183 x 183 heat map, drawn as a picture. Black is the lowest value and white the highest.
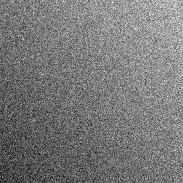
Odd rows or columns: none. Ninth with the lowest average: bottom left. Stripes: none. Grain: fine. Ninth with the highest average: top right. Slope: up to the top right.
